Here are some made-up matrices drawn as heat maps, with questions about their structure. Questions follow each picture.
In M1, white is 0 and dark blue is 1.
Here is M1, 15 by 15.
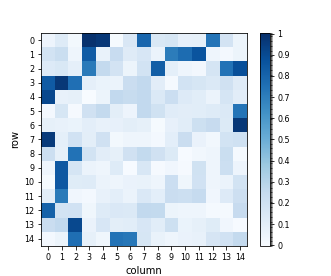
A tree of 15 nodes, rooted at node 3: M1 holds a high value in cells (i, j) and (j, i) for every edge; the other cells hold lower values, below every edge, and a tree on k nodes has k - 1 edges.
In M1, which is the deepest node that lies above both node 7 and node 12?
0
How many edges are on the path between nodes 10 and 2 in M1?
3
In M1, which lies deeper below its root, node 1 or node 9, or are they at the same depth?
node 9
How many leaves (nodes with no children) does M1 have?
10
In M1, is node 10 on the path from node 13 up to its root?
no
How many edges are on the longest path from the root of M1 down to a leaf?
3
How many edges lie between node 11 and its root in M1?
2
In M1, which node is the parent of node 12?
0
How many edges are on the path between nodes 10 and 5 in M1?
5
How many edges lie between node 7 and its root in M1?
2
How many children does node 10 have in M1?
0
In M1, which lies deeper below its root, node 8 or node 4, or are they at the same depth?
the same depth
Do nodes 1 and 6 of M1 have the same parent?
no
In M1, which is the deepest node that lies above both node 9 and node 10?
1
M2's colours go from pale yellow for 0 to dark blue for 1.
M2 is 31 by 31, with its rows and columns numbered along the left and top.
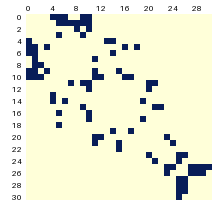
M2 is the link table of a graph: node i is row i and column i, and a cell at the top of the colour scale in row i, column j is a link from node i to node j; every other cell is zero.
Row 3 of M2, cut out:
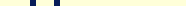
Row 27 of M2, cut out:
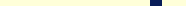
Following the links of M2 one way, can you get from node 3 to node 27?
yes
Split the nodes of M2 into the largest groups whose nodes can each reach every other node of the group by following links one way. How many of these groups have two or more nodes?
1
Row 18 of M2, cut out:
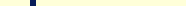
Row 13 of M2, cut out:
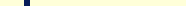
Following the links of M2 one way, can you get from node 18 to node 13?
yes
